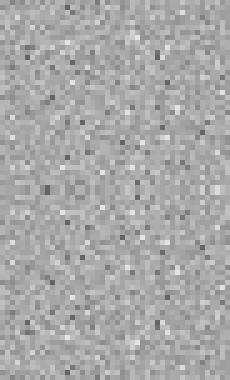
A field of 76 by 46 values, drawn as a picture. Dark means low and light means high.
Mirror symmetry: top to bottom. Stripes: none. Odd rows or columns: none. Seam: none. Histogram: heavy tails on both sides. Grain: fine.
